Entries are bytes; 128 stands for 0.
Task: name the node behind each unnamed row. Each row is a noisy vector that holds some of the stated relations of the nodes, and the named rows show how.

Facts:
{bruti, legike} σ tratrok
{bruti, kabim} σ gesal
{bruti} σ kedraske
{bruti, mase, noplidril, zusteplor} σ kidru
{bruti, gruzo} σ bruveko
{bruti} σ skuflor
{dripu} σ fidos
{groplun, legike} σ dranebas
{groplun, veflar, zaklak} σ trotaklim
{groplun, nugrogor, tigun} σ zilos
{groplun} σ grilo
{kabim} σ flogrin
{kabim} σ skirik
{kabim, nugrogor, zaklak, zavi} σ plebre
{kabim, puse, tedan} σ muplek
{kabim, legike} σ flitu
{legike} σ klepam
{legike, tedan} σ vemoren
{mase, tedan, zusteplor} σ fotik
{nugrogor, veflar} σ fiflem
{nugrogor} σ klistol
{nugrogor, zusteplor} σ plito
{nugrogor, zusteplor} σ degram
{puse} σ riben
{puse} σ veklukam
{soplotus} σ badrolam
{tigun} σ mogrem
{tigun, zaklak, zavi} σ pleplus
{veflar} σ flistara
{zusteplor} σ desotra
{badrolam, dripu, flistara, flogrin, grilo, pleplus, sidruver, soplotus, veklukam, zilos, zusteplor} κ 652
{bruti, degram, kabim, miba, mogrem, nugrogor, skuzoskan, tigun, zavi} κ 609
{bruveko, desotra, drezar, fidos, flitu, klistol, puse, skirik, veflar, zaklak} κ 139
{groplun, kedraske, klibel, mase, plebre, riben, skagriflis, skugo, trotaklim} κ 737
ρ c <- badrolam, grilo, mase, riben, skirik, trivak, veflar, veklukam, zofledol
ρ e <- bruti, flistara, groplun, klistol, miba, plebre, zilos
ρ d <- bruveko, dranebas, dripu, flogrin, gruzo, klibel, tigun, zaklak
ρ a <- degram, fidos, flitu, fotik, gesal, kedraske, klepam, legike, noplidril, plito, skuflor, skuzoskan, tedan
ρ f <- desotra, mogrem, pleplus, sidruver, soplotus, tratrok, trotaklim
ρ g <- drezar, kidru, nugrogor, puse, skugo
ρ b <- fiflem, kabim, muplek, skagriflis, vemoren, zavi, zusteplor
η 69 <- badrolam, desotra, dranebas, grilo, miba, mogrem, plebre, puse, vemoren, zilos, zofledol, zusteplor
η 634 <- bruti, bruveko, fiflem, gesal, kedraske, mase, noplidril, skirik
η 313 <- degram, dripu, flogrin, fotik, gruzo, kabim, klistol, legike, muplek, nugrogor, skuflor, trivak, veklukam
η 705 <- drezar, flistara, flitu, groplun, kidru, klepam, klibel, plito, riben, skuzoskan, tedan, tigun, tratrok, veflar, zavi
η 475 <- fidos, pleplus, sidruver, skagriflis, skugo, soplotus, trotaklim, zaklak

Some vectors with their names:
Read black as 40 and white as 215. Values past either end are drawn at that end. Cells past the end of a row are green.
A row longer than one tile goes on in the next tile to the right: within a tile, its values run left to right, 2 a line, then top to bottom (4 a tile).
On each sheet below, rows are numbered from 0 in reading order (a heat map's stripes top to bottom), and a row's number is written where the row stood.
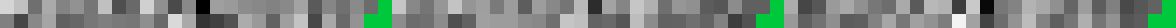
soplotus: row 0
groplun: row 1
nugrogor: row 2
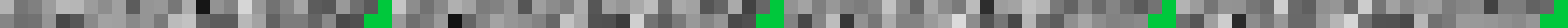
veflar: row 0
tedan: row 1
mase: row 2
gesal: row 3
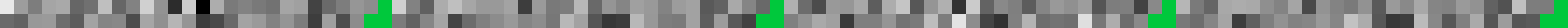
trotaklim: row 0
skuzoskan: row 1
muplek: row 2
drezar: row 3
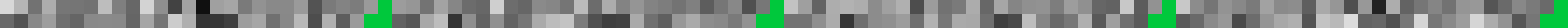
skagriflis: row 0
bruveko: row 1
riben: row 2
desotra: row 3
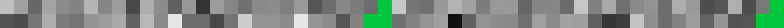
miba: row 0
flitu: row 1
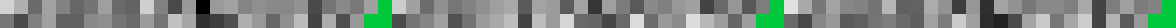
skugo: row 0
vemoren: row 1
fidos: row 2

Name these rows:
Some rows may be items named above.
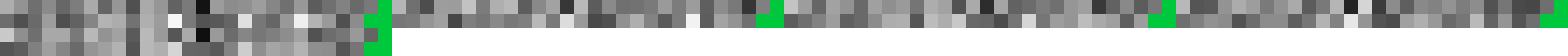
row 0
puse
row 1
veklukam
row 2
dranebas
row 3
klistol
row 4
mogrem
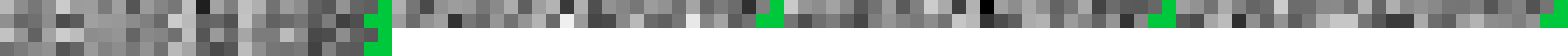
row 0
groplun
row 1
gruzo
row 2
zaklak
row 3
bruveko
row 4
flistara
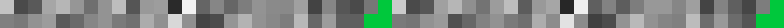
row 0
degram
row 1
degram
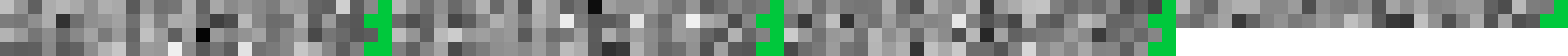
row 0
riben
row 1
puse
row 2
bruti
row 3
drezar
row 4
zusteplor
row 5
klibel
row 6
plebre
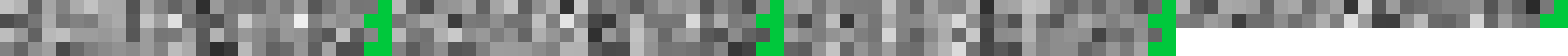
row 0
badrolam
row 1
muplek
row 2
mase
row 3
flogrin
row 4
klibel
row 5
tigun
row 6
fiflem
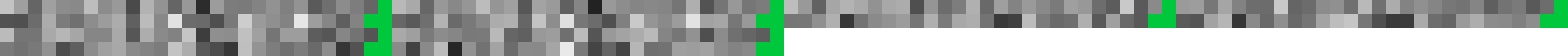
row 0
miba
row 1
zofledol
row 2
riben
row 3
bruveko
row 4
zavi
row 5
noplidril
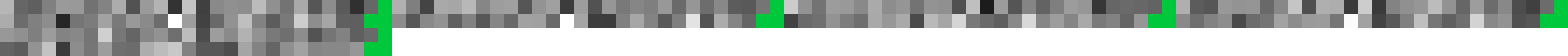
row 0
legike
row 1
dripu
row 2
zilos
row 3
kabim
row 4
skirik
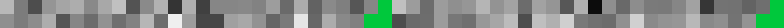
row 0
trivak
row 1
grilo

